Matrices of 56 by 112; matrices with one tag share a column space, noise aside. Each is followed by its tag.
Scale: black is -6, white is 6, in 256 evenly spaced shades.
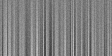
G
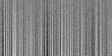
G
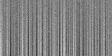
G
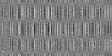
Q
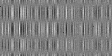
Q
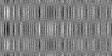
Q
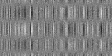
Q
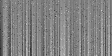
G
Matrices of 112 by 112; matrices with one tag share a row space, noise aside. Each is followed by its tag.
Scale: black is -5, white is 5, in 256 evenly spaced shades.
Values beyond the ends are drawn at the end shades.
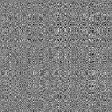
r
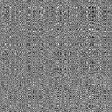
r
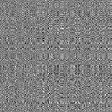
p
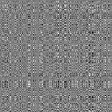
r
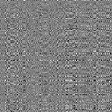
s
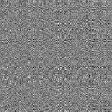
r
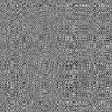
s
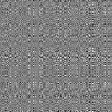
r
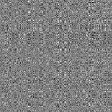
r
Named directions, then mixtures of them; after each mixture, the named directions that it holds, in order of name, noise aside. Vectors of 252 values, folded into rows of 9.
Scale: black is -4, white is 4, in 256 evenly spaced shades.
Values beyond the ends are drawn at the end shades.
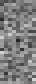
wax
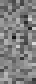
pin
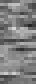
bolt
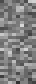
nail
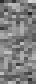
bolt, nail, wax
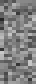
wax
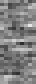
bolt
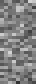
nail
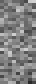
nail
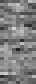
bolt, nail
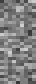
nail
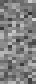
nail, wax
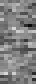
bolt, wax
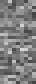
bolt, nail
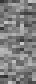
bolt, nail, wax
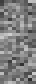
nail, wax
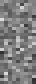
nail, pin, wax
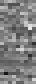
bolt, pin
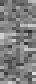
bolt, nail, wax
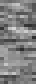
bolt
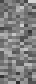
nail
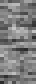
bolt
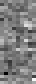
bolt, pin, wax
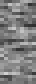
bolt
